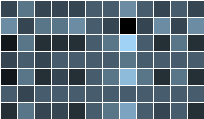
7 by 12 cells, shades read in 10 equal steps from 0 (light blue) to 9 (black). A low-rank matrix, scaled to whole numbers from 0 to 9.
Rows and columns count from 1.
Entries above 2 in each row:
12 12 11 12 11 12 11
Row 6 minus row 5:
-3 2 -2 -1 -2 0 1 4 1 -2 1 -2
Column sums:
43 33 41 39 40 35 33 24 35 39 34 40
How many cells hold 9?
1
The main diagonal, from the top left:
6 6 7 5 7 5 4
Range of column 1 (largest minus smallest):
5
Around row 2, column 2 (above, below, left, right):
4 4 3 4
